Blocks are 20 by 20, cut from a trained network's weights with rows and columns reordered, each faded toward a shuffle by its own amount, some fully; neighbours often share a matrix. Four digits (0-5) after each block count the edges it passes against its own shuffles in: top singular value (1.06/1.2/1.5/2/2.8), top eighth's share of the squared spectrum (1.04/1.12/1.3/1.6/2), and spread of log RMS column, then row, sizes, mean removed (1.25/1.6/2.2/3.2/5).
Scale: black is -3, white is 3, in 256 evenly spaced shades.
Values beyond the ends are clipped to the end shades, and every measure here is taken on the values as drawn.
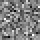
1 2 0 0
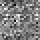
2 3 1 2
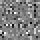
2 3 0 0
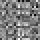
3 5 2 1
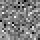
1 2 0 0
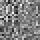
3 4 2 0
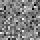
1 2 0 0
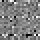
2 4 1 2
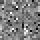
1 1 1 0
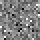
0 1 0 0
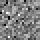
1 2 0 0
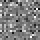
3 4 0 2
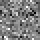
1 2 0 0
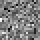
0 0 0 0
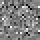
1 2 0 1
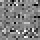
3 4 0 3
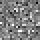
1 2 0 1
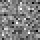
0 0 0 0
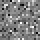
0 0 0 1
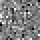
0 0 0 0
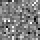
1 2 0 0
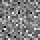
0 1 0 0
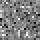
0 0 0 0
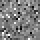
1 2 0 0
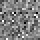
2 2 0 1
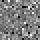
1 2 0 0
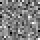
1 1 0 0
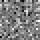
2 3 0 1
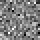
2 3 0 1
